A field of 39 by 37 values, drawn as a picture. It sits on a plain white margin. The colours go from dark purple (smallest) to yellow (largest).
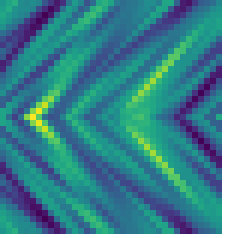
Average level on the scale: 40%. Odd rows or columns: none. Mirror symmetry: top to bottom.
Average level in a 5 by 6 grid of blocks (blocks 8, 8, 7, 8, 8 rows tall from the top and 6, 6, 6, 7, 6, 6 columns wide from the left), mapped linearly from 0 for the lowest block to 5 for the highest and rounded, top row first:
1 1 3 1 1 3
1 3 2 3 4 0
2 4 3 5 2 0
1 3 2 3 4 0
1 1 3 1 1 3
